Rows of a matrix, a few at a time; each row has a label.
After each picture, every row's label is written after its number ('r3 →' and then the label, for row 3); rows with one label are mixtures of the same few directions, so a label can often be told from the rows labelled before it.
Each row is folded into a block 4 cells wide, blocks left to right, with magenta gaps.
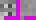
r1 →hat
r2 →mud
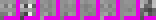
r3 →hat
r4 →hat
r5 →hat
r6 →hat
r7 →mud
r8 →hat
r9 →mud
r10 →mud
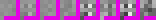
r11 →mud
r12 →hat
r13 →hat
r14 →mud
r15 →hat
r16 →hat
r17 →hat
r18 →mud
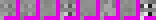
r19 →hat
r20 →hat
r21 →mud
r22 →hat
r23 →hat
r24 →mud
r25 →mud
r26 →hat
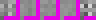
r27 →hat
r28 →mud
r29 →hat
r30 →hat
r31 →hat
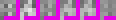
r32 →hat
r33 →mud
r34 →hat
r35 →mud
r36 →mud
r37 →hat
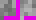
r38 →mud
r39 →mud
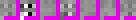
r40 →hat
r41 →hat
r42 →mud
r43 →hat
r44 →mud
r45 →mud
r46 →hat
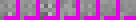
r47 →hat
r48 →hat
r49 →hat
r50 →mud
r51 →hat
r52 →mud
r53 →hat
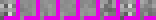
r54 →hat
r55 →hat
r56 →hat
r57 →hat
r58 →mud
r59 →mud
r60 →hat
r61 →mud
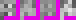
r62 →hat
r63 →mud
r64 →hat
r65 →mud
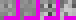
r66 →hat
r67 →mud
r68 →hat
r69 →mud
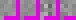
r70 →mud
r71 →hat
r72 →hat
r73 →hat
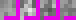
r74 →mud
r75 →mud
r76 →mud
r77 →mud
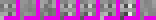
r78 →hat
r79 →mud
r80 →mud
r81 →hat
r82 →hat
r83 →hat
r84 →hat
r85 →mud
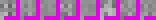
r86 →hat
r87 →hat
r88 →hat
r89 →hat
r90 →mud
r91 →mud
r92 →hat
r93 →hat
